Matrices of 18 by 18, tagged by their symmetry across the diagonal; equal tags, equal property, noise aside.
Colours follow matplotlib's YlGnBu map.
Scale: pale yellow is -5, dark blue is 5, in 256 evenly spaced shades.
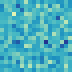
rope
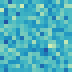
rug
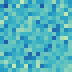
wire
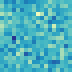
rug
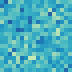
wire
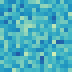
wire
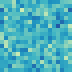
rope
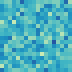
rug
